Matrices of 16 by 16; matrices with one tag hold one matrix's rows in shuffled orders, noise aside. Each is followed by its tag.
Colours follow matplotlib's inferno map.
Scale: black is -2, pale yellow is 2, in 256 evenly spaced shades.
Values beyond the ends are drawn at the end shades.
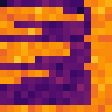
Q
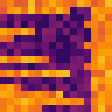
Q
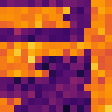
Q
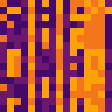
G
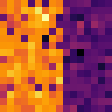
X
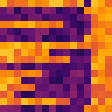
Q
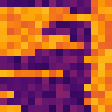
Q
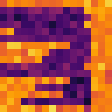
Q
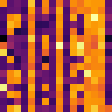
G
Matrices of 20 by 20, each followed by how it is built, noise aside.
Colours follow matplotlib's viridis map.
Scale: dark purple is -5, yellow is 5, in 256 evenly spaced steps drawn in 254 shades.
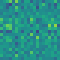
low rank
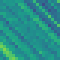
Toeplitz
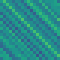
Toeplitz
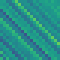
Toeplitz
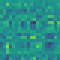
low rank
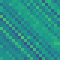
Toeplitz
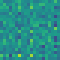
low rank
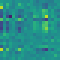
low rank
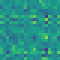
low rank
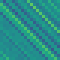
Toeplitz
